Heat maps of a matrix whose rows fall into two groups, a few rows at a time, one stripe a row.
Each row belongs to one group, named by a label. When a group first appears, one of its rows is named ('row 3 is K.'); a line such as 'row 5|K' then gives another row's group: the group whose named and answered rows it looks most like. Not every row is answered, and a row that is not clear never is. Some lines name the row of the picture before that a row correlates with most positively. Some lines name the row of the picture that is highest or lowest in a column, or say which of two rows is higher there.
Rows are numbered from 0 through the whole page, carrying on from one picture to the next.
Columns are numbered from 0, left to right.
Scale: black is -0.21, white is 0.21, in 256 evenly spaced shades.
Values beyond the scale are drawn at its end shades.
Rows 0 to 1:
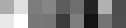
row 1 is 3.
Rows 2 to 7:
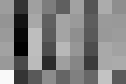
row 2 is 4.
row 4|4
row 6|4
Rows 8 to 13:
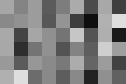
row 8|3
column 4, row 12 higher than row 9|No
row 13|3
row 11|4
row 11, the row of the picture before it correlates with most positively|2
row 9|4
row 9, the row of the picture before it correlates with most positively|6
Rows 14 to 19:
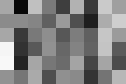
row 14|4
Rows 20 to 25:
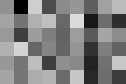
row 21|3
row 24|4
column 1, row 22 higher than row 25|No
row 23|3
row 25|3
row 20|4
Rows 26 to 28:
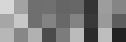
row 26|3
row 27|3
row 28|3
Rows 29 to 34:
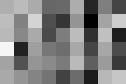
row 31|3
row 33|3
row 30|4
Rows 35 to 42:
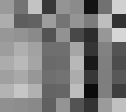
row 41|3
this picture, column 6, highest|36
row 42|4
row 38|3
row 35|4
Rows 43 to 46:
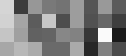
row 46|3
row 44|3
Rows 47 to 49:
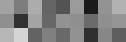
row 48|4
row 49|3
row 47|4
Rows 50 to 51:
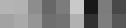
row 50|3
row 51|3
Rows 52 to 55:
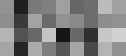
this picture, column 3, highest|54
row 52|4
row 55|4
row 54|4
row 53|4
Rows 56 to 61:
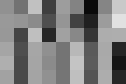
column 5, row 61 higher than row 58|Yes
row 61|3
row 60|3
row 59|3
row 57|4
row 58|4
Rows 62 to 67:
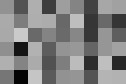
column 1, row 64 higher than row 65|Yes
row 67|4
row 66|3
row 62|4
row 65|4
